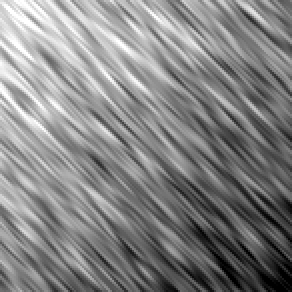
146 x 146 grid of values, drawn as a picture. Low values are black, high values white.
Average level on the scale: 50%. Slope: up to the top left. Ninth with the highest average: top left. Odd rows or columns: none. Mirror symmetry: none. Grain: diagonal, down to the right.
